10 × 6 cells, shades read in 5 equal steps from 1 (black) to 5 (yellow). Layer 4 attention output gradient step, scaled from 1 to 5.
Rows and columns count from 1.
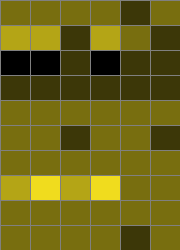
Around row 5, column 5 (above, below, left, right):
2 3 3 3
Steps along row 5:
same same same same same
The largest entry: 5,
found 2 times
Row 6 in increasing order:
2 2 3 3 3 3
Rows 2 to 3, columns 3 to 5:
2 4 3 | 2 1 2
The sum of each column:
29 30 27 30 26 26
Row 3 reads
1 1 2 1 2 2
